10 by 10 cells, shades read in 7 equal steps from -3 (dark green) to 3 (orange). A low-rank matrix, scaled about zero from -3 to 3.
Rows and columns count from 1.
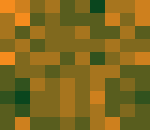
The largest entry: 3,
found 3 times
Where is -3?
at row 1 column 7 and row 8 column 2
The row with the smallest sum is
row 8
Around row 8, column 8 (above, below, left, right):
-1 -1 2 -1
